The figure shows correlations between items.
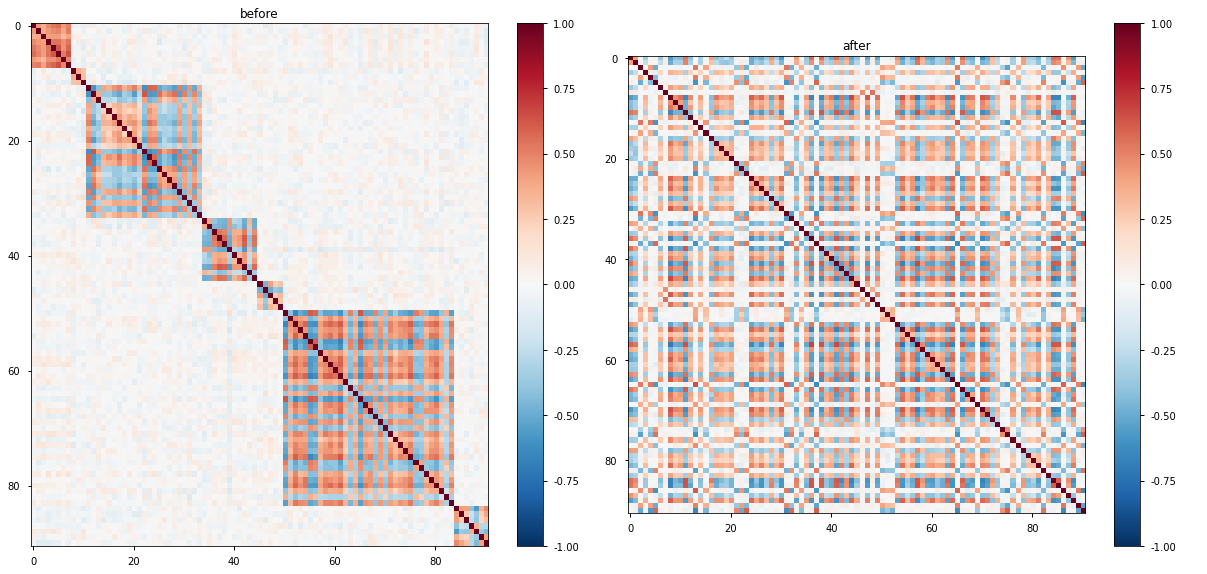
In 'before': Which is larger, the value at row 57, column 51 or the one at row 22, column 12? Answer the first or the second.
the second
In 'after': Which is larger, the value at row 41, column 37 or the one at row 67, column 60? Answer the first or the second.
the second
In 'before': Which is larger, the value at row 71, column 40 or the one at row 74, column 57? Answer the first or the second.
the second
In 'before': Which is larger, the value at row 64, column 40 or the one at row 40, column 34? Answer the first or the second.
the first
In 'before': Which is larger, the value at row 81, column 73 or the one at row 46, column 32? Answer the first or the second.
the first
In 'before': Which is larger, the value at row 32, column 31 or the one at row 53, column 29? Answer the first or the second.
the second
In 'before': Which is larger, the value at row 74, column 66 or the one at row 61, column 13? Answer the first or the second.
the first
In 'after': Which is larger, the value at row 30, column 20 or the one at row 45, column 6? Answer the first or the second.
the first
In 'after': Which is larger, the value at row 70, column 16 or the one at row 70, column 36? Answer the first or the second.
the first
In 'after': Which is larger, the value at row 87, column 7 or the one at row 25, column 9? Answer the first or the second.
the second
